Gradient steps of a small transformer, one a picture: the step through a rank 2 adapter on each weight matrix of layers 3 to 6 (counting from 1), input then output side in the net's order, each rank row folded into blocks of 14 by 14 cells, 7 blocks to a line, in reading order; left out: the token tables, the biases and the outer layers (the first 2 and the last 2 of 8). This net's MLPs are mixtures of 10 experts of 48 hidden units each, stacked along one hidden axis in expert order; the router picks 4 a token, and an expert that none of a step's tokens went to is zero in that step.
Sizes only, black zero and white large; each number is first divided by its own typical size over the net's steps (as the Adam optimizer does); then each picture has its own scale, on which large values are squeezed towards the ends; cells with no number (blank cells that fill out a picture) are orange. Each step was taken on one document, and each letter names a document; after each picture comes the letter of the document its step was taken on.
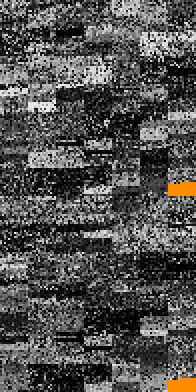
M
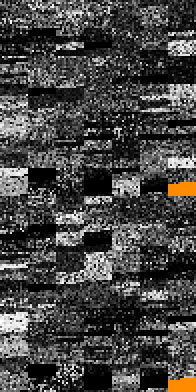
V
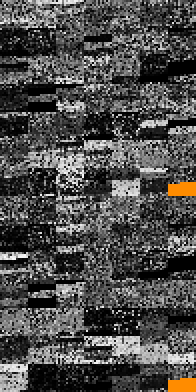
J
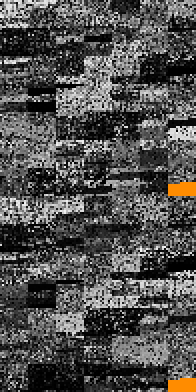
J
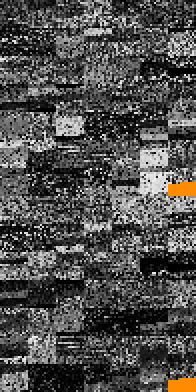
M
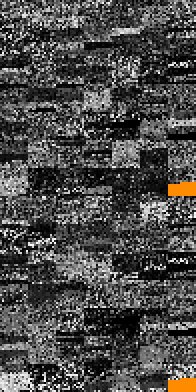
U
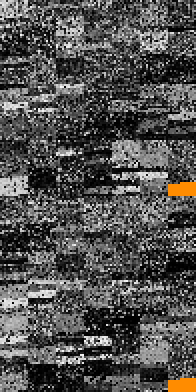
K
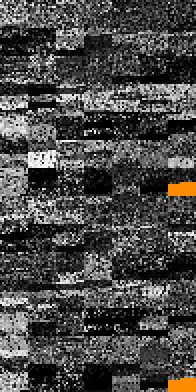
V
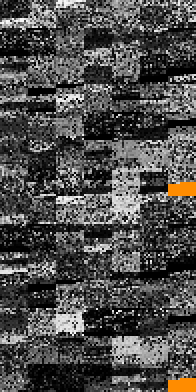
J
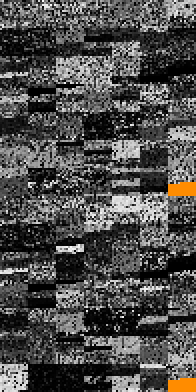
J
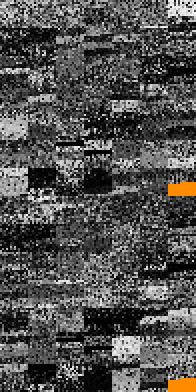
K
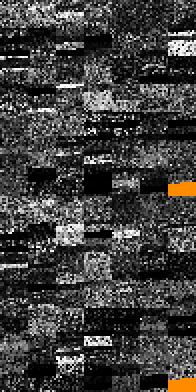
V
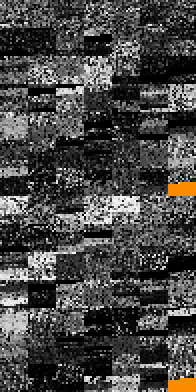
J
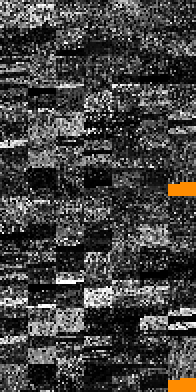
V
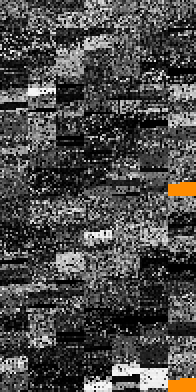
M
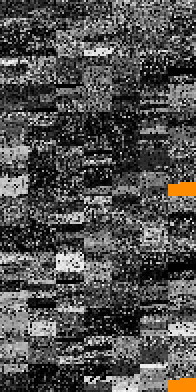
K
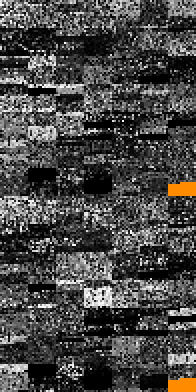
V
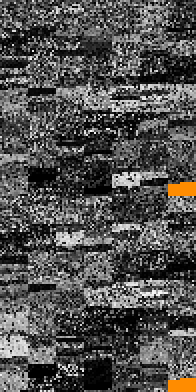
K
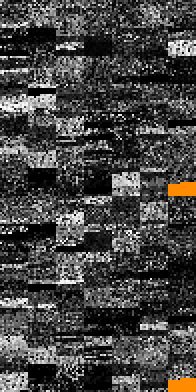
V
